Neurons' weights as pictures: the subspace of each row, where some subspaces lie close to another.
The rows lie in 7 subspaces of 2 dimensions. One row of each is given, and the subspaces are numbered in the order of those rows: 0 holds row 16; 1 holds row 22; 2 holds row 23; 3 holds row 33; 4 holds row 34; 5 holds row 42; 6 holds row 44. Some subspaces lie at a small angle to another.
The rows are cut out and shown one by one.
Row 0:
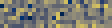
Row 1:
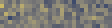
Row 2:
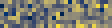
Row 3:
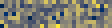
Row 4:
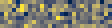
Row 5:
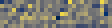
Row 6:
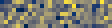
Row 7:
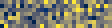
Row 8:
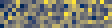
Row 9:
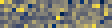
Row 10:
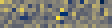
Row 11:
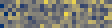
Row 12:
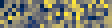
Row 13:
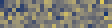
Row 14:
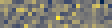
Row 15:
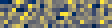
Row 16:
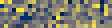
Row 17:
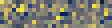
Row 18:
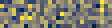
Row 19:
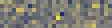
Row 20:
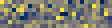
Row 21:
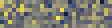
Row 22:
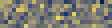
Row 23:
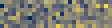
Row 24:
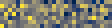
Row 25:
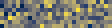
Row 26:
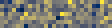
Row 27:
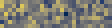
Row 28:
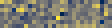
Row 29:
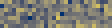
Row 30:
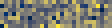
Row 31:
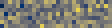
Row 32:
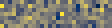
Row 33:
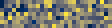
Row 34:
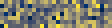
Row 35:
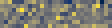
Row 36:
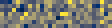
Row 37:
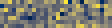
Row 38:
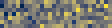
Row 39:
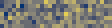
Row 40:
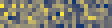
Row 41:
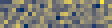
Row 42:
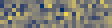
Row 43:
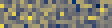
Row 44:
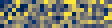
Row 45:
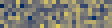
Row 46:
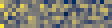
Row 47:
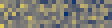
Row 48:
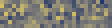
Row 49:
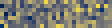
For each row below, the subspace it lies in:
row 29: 2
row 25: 3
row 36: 4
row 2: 2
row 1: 5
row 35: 1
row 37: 5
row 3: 4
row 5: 2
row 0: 2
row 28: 0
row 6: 1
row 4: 4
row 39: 0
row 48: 5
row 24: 6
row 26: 4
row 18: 6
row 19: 3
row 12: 5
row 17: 0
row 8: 6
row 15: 6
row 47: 6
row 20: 5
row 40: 5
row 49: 0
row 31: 3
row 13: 3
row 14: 1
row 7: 0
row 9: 0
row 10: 5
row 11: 6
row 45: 4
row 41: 1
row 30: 4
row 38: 3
